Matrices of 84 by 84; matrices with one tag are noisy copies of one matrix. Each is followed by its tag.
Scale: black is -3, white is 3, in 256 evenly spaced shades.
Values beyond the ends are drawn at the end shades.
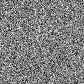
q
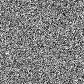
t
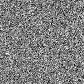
t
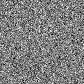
q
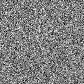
q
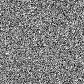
t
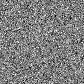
q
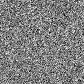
t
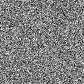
t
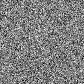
q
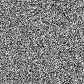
t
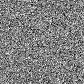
t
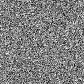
t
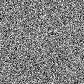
q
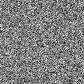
t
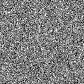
q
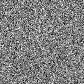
q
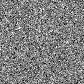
q
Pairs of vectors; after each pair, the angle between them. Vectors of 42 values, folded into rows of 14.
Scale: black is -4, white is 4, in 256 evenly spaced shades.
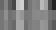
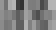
nearly opposite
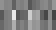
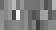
partly opposed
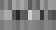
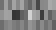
nearly parallel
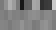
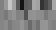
nearly parallel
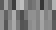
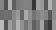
orthogonal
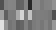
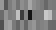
partly opposed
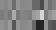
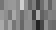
partly aligned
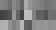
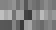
nearly opposite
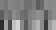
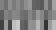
nearly parallel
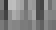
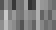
partly opposed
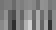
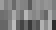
partly opposed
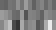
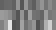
nearly parallel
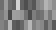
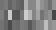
partly opposed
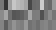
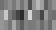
partly aligned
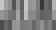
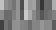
nearly parallel
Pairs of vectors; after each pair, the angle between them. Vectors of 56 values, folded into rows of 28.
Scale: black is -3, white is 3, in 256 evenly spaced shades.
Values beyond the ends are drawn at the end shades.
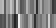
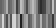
partly opposed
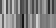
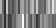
nearly opposite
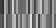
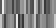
partly opposed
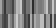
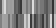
nearly opposite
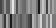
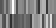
nearly parallel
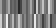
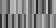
nearly opposite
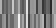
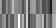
nearly parallel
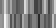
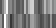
partly aligned
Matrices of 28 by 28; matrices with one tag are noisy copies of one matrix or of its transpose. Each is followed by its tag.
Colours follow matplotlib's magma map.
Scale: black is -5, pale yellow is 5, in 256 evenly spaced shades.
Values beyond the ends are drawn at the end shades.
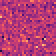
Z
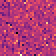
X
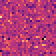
Z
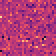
Z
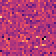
Z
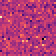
Z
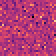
X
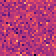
X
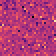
X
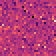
X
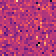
Z
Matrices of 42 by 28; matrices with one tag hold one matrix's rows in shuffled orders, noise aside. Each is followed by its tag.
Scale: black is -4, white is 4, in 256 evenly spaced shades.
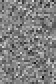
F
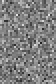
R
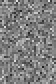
R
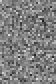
F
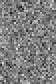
R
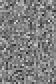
R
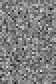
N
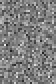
R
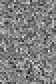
R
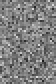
F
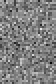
N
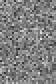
N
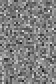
R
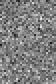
N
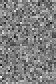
N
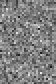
N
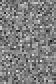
N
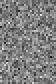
N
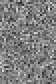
R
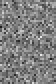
N
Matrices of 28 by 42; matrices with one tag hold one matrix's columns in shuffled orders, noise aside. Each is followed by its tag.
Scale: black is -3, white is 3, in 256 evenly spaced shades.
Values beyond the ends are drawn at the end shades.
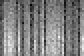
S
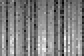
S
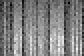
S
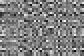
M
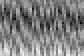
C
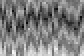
C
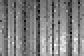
S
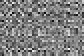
M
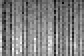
S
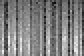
S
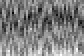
C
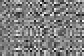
M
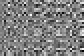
M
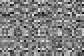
M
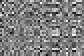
M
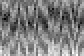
C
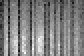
S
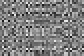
M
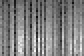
S
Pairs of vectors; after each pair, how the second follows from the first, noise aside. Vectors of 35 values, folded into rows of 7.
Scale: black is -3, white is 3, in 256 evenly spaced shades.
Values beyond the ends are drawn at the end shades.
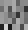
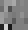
partly zeroed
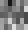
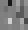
partly zeroed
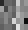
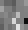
partly zeroed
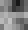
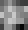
wrapped around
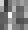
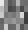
wrapped around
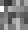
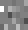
partly zeroed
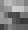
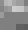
partly zeroed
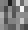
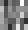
wrapped around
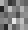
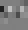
partly zeroed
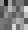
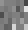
partly zeroed
